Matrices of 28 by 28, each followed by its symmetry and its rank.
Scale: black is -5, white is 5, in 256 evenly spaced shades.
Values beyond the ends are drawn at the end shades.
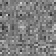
neither, rank five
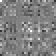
symmetric, rank three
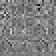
neither, rank five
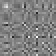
symmetric, rank three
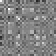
symmetric, rank three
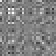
symmetric, rank three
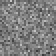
neither, full rank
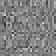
neither, rank five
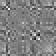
symmetric, rank three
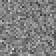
neither, full rank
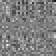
neither, rank five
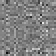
neither, rank five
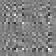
symmetric, rank three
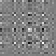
symmetric, rank three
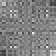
symmetric, rank three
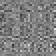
neither, rank five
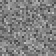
neither, full rank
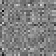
neither, rank five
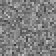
neither, full rank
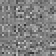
neither, rank five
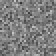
neither, full rank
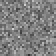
neither, full rank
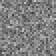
neither, full rank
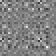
symmetric, rank three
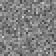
neither, full rank
